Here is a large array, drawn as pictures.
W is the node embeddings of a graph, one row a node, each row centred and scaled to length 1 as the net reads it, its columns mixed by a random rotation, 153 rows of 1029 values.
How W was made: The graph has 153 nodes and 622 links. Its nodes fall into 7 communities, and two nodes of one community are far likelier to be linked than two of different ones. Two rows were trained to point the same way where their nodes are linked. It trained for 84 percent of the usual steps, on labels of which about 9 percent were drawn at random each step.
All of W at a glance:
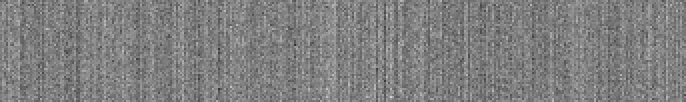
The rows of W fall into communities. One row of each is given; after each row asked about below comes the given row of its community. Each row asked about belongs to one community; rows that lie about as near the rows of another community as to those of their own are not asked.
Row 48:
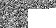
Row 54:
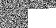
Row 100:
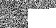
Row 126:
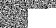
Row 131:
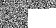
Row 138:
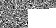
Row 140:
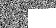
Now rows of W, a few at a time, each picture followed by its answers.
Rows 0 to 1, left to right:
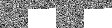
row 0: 126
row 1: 54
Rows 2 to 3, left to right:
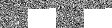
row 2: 140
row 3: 48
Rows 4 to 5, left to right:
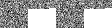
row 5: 48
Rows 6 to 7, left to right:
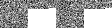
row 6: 126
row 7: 138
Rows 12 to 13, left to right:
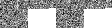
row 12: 140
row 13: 131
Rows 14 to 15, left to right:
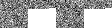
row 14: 54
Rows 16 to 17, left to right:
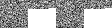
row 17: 48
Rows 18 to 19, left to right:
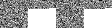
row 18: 131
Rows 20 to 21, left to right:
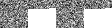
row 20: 54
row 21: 140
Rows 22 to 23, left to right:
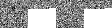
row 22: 131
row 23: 126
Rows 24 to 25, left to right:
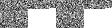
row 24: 54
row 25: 126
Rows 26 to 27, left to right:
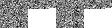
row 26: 100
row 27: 100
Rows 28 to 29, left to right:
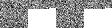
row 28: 138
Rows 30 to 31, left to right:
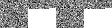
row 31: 138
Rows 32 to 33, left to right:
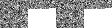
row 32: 140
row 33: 140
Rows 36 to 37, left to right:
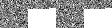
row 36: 48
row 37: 48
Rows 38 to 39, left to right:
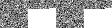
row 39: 138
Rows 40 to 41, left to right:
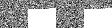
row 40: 138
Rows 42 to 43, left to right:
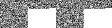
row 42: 54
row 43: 131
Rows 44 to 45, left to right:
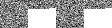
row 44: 54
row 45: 48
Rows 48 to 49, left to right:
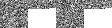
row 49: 138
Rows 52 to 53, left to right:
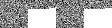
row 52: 126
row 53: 131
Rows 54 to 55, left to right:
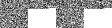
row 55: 140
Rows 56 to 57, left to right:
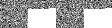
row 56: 131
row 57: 126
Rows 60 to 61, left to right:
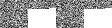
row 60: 138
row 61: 140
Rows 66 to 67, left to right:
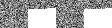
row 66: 54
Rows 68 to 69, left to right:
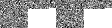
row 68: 54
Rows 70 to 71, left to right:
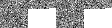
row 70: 100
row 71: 100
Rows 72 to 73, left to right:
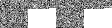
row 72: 131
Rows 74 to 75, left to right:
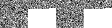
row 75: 131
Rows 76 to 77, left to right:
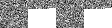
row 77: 54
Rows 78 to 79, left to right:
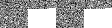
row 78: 140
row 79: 131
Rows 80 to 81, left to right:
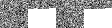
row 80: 48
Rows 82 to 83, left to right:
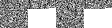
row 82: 54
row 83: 126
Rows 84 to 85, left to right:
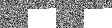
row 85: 54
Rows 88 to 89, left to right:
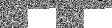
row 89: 138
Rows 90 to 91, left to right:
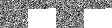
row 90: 100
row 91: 48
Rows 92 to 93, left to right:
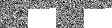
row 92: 131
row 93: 126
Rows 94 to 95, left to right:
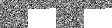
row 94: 100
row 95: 100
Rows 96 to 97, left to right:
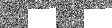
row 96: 126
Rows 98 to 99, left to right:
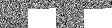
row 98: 126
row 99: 140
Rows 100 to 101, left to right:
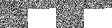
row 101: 54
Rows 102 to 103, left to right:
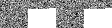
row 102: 131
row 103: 126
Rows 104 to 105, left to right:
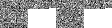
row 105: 100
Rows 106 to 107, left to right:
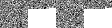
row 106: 100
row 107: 48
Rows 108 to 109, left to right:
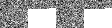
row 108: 140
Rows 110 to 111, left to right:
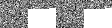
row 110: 126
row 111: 126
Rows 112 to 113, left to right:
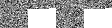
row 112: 54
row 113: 48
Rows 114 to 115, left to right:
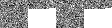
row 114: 100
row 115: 126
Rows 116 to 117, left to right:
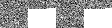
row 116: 140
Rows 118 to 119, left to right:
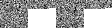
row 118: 126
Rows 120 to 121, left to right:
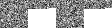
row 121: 48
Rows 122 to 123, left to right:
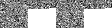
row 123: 54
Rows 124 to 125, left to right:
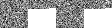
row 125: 100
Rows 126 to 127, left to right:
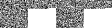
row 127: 131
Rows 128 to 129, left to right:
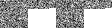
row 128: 131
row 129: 138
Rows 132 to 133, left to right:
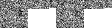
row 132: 100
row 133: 54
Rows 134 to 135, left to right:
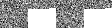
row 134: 48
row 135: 138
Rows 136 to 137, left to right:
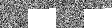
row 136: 48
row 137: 54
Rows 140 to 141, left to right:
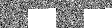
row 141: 138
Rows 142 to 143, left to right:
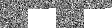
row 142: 140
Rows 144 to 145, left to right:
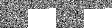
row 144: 100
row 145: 100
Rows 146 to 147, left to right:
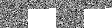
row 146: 100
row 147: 48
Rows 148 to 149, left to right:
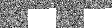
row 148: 138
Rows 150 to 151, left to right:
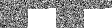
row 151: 140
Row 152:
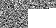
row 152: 138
